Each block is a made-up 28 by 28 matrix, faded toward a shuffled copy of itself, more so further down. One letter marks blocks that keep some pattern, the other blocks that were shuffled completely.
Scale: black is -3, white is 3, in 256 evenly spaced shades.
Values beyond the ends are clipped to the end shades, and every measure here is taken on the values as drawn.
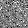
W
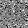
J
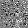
J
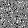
W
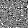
J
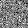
W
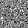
J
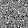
W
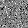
W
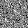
J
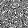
W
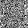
J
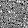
J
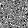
W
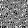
J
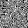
J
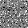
J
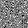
J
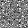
J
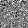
J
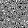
J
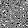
J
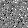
W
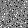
W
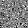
J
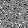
W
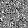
J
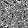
J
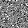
W
